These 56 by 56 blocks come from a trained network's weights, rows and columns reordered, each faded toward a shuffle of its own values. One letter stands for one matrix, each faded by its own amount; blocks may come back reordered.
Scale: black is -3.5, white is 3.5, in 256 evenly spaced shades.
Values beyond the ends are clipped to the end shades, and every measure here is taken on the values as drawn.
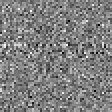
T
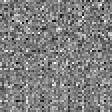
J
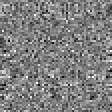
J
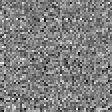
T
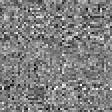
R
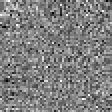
T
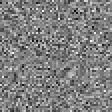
R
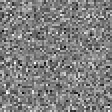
R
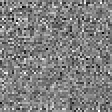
R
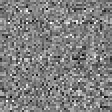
R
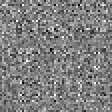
J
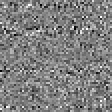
J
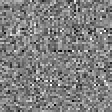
T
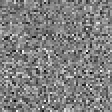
R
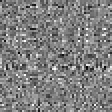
J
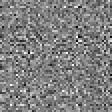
J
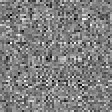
J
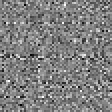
R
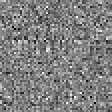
J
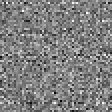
R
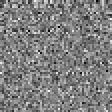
R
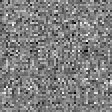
J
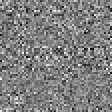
R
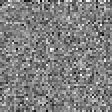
T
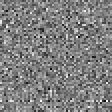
T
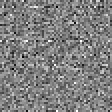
T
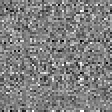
J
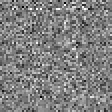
T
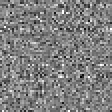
R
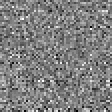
J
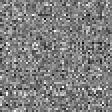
J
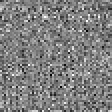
R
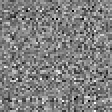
R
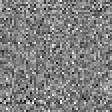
T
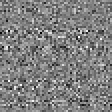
R
